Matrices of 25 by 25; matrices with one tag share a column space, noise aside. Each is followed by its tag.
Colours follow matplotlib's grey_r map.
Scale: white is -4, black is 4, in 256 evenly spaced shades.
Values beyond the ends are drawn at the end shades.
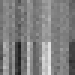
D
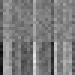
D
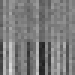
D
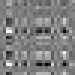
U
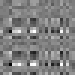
U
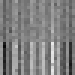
D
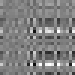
U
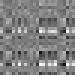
U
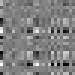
U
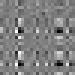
U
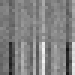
D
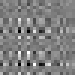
U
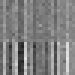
D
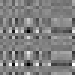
U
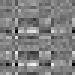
U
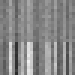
D
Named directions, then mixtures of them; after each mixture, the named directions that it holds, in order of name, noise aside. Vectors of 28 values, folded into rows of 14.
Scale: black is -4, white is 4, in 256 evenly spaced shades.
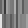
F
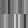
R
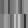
R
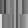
F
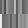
F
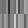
R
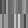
F, R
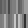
R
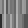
F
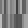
F, R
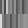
F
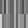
F, R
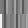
F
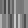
F, R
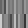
F, R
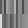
F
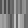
F, R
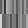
F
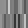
R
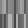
F, R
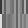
F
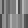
F, R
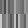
F, R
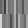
F, R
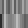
F, R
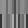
F, R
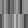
F, R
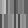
F, R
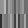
F, R
